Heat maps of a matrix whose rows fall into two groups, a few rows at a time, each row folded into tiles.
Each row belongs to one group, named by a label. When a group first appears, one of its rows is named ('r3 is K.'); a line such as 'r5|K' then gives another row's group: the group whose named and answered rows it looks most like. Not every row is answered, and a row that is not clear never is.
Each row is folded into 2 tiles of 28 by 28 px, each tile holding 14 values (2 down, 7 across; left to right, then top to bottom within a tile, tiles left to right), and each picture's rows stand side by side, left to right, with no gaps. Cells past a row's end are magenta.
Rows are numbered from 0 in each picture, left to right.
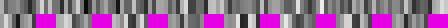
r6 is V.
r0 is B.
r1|V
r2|V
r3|B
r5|B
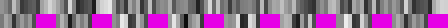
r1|B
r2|V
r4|V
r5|B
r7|B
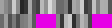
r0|B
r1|V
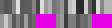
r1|B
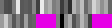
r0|B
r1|V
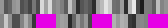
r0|B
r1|B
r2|V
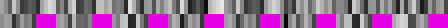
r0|B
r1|B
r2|V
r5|V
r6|V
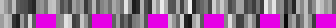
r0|B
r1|V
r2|B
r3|V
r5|V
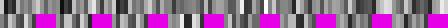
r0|V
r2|V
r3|V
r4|B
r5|V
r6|B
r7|B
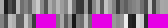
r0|V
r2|V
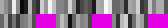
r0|B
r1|B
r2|V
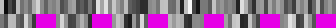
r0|V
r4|V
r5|V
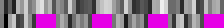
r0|V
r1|B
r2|B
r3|V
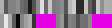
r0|B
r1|B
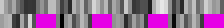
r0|B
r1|V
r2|B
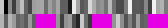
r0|V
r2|B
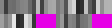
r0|V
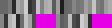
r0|V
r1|V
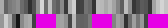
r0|B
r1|B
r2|B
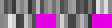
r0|V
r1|B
